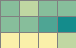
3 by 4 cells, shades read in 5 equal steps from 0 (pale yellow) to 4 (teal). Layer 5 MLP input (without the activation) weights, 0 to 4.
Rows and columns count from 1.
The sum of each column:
4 3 5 7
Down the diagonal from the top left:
2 2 0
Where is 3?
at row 2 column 3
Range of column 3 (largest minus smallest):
3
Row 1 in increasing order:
1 2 2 2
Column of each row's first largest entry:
1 4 4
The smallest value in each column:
0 0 0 1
